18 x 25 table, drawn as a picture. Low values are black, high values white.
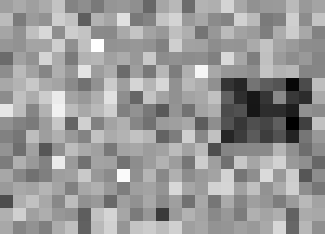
Odd patch: lower, in the middle right. Stripes: none. Ninth with the lowest average: middle right. Odd rows or columns: none.
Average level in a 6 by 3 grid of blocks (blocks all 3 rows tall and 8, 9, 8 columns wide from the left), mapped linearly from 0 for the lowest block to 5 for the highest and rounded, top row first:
4 4 4
5 4 4
5 4 0
4 4 1
4 4 4
4 4 4
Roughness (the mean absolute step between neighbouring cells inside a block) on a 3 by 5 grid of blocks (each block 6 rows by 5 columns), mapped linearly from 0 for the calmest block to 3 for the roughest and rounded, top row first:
12110
11223
12112
